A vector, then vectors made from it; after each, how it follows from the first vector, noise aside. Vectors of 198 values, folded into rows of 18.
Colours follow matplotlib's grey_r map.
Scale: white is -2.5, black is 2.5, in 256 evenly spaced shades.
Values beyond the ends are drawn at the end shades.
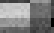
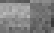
shrunk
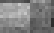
shrunk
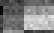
reversed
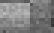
shrunk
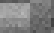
shrunk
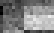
reversed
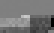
partly zeroed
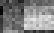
reversed
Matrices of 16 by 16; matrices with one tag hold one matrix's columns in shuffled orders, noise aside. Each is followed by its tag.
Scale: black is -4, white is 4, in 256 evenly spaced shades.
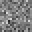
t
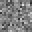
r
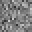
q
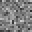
t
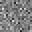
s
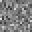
q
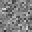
s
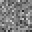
t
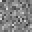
q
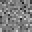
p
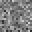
t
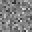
s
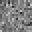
r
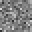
s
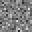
s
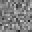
q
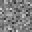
s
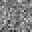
t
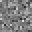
q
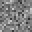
s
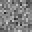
r
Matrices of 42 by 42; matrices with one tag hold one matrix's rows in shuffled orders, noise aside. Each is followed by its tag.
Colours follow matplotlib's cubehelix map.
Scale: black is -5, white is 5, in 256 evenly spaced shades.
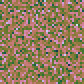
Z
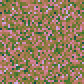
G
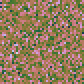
G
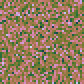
Z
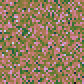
G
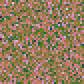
G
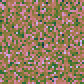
Z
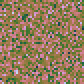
G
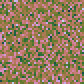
G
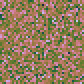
Z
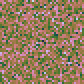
Z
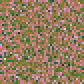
G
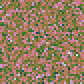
Z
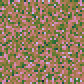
Z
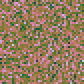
G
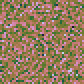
Z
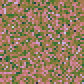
G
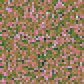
Z
